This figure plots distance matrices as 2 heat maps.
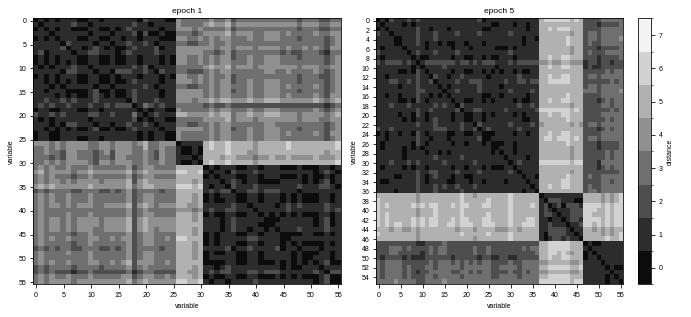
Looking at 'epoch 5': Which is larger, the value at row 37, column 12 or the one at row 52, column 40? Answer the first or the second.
the second
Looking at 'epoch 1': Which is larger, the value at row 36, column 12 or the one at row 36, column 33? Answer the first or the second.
the first
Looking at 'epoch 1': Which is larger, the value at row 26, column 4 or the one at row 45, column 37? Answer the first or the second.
the first
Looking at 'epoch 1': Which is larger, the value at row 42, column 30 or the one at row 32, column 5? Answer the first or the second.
the first
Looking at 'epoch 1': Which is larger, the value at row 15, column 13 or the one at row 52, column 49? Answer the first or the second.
the second
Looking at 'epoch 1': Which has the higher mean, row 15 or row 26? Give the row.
26
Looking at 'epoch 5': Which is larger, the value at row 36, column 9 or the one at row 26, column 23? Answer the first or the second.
the first
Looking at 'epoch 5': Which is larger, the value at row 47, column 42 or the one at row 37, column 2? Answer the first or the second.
the first
